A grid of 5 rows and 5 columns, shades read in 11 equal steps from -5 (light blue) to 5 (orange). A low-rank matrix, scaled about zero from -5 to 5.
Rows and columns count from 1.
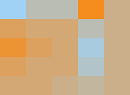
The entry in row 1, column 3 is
-2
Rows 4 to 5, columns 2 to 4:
1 1 -3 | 1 0 -1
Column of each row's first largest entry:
4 1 1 1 1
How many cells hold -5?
1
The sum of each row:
-4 2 3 1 1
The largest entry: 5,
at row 1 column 4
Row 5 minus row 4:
-1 0 -1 2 0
